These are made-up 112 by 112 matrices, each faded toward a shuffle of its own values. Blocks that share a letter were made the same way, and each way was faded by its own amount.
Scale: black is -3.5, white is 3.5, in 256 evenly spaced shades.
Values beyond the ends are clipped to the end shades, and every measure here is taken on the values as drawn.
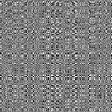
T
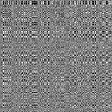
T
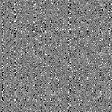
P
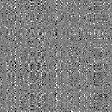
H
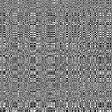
T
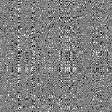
H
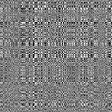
T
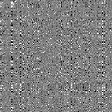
H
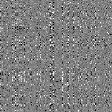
H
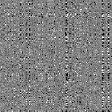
H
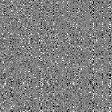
P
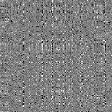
H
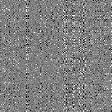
H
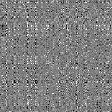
H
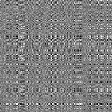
T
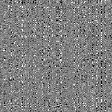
P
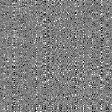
H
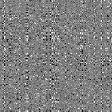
H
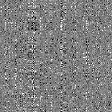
P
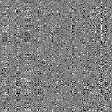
H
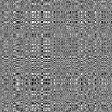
T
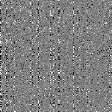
P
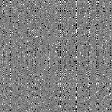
H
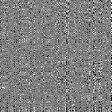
H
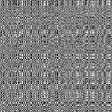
T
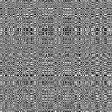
T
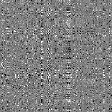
H
